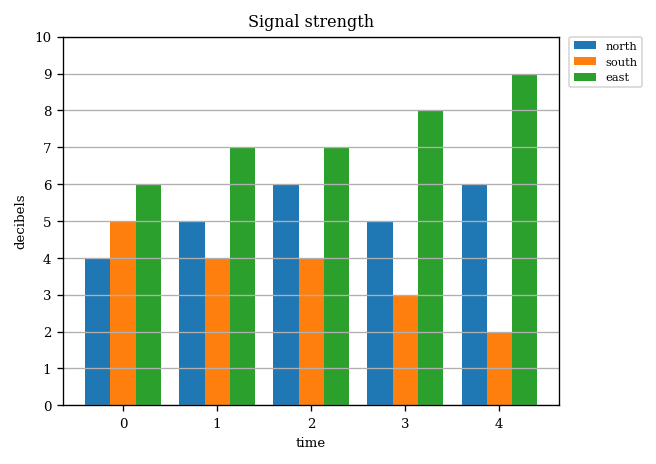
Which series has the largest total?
east
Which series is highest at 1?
east
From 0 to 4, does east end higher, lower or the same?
higher
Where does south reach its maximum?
0
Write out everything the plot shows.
Title: Signal strength
x-axis: time, ticks 0 1 2 3 4
y-axis: decibels, ticks 0 1 2 3 4 5 6 7 8 9 10
Legend: north, south, east
Values:
north: 4 5 6 5 6
south: 5 4 4 3 2
east: 6 7 7 8 9
